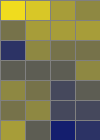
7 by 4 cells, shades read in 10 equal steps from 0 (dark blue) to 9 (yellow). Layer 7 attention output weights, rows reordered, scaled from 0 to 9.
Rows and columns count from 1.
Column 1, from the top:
9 4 1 3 5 4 6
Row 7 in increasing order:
0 1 3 6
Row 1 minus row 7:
3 5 6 4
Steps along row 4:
same same up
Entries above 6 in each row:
2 0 0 0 0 0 0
